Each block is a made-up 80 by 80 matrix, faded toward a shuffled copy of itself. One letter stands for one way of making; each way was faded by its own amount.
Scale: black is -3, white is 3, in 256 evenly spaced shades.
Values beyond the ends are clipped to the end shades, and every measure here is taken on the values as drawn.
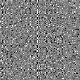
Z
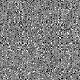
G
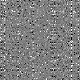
Z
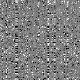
Z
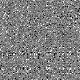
G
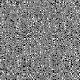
G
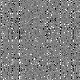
Z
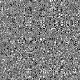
G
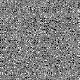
G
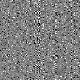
Z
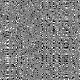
Z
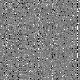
Z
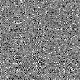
G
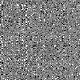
G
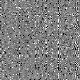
Z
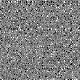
G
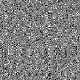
G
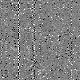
Z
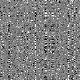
Z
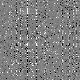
Z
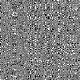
Z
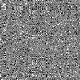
G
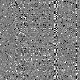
Z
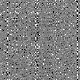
Z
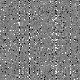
Z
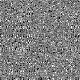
G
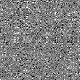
G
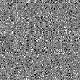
G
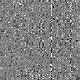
Z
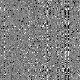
Z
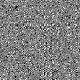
G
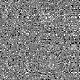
G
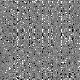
Z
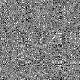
G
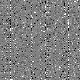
Z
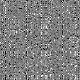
Z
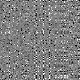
Z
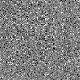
G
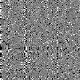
Z
